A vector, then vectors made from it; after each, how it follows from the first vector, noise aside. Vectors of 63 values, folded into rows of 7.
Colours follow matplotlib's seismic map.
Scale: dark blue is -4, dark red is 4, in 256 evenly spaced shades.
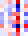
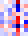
copied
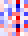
copied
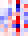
copied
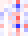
shrunk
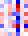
negated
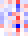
shrunk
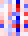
negated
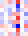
shrunk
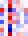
reversed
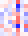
shrunk
